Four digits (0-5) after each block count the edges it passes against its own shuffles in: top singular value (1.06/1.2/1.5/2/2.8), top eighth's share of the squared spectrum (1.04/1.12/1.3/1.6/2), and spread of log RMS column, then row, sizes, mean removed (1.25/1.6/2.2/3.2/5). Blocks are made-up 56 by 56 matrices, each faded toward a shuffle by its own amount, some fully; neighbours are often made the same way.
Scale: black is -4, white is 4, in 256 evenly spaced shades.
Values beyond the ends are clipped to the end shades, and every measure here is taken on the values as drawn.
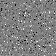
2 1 0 0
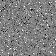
1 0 0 0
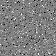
2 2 0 0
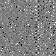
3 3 2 0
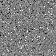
1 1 0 0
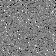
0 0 0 1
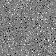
1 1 0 1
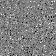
1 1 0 1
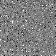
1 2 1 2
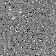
0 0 0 0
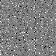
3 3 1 0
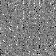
3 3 1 1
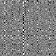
4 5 3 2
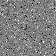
1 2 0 0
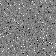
0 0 0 0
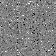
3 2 0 0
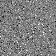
0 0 0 0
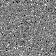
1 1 0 0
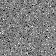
0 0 0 0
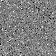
0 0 0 0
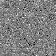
2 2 0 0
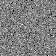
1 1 0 0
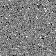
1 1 0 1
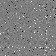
3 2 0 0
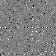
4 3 1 1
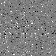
3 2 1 1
